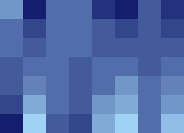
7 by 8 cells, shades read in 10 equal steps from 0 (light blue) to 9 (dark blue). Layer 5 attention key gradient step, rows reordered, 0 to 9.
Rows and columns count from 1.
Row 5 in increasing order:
3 4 4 5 5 5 6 6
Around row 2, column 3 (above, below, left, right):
5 5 7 5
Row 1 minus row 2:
-2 2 0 0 2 2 0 1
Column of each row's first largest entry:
2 2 2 1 1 1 1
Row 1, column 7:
6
